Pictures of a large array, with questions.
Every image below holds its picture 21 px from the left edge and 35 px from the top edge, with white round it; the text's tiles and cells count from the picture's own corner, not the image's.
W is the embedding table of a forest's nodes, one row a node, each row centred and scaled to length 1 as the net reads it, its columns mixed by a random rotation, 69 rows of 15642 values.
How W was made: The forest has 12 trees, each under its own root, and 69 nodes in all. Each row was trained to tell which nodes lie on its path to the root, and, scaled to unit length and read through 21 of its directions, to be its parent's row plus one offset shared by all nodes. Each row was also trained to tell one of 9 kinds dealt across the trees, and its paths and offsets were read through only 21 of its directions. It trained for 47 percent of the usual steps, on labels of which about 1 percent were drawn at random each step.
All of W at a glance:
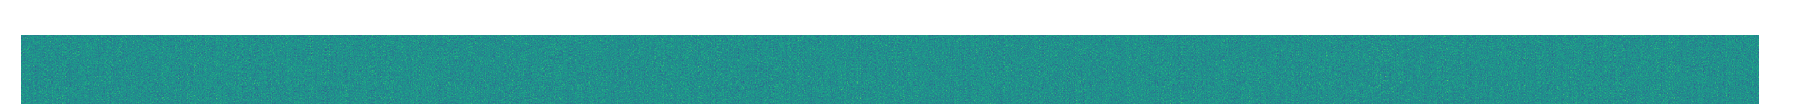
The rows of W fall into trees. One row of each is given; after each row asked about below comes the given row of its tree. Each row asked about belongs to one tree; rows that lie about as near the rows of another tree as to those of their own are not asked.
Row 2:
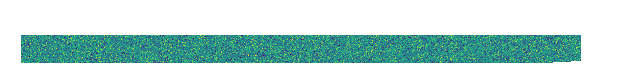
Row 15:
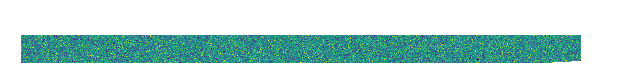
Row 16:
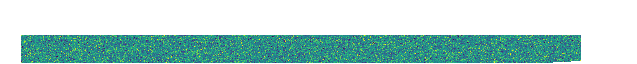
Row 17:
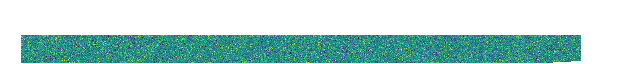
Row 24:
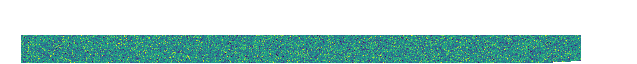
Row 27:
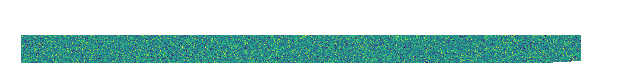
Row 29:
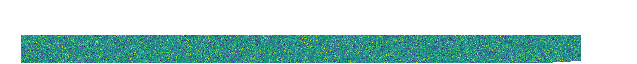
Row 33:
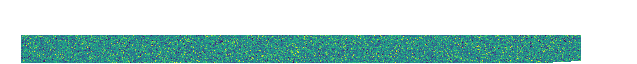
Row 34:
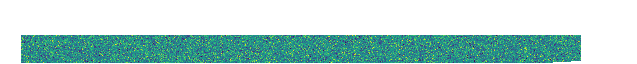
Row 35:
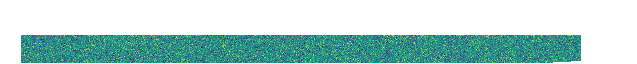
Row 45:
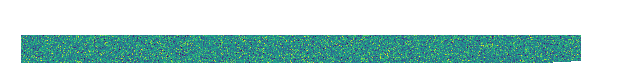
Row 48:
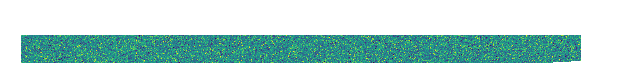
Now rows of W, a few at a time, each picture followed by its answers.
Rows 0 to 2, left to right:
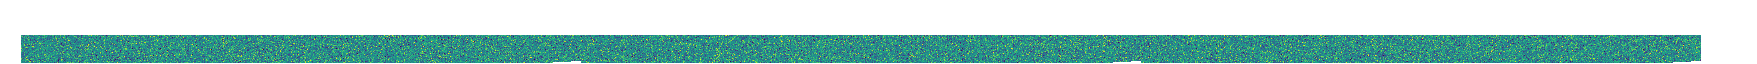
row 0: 35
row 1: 15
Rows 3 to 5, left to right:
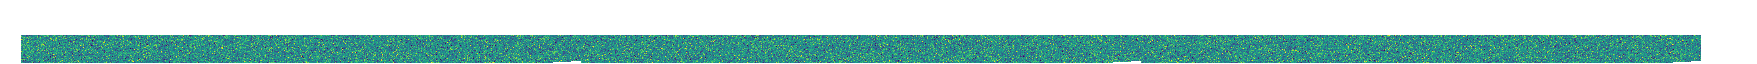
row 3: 17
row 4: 35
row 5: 17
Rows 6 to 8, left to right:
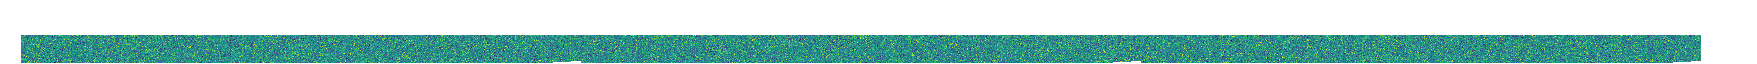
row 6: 48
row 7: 15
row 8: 29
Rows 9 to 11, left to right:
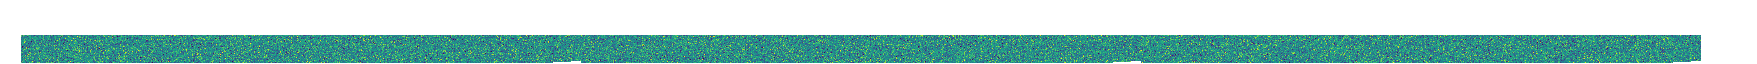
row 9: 16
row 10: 35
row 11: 17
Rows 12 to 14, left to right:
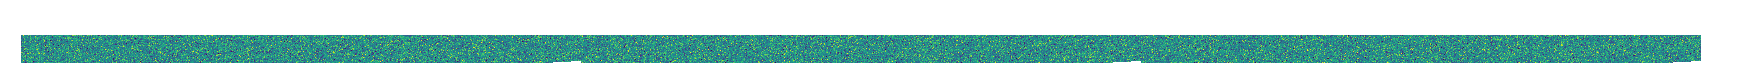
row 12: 16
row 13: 27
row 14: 45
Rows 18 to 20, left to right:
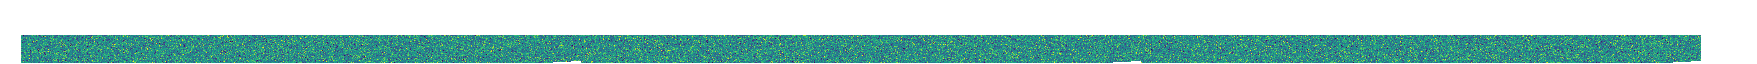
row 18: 15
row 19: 16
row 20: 24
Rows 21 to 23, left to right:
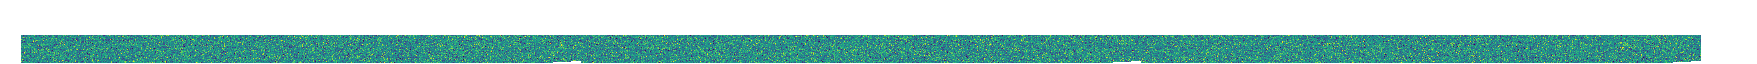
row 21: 15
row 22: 34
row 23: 15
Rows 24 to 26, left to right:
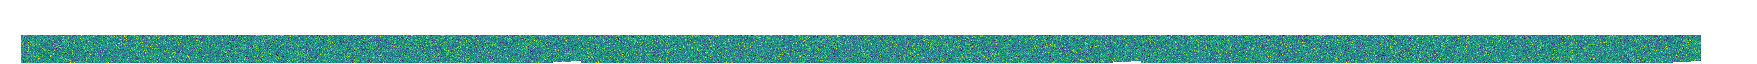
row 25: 16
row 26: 2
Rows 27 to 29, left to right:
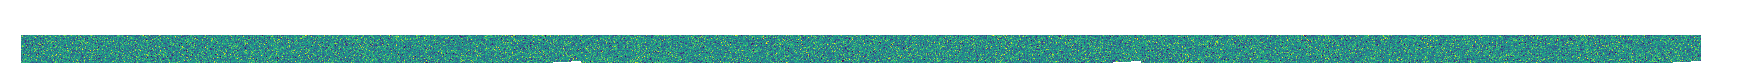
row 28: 2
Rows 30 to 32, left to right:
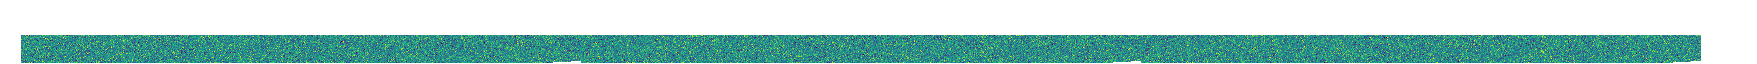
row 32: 35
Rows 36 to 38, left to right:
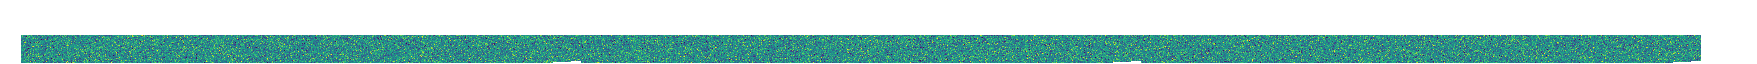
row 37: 16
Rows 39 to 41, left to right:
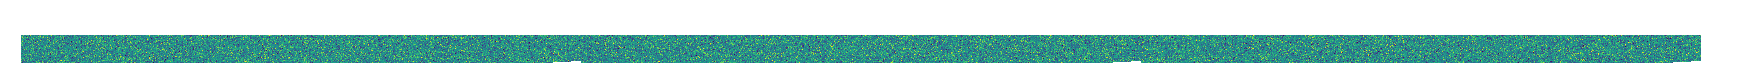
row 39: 17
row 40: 34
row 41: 2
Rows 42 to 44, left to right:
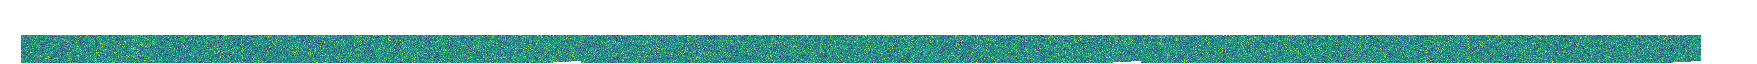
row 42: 48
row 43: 27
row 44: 17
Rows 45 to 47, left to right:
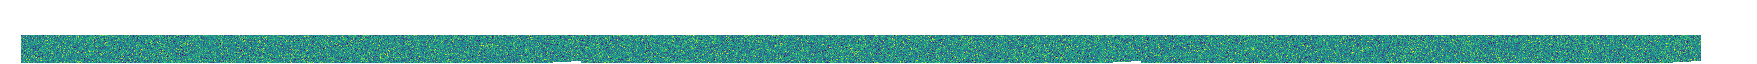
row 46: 48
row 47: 48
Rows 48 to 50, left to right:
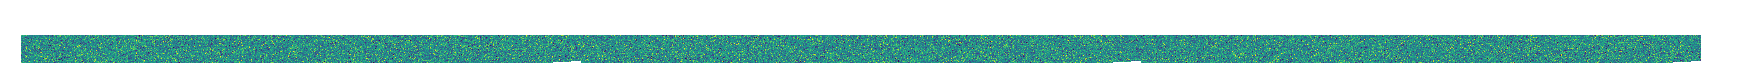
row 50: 15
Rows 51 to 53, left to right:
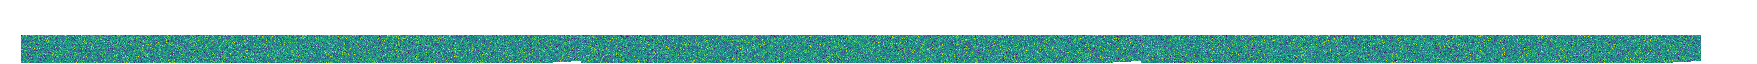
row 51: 34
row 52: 27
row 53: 35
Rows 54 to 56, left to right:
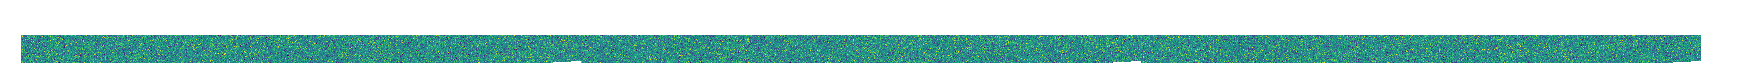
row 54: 27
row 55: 33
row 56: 45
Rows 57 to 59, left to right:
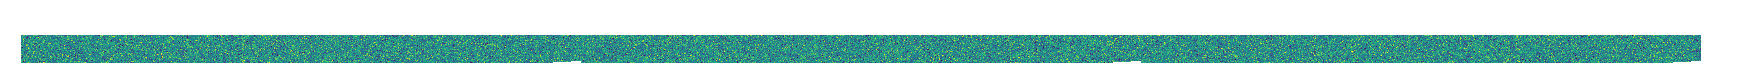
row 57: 29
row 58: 24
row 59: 27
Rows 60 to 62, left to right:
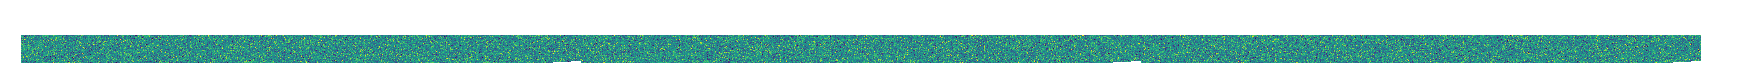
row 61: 29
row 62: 35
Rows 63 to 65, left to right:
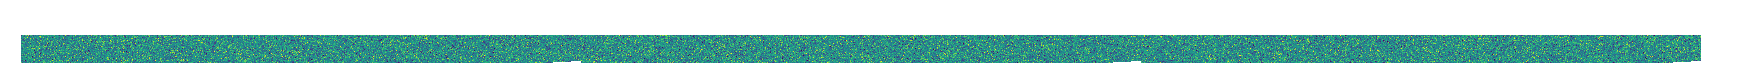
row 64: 45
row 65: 33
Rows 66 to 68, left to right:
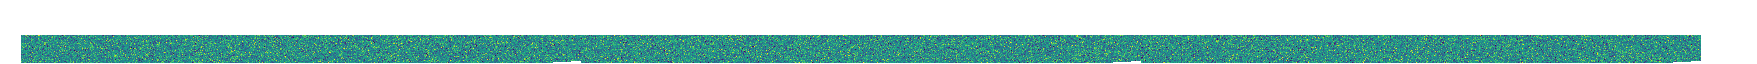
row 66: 34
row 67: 17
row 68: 29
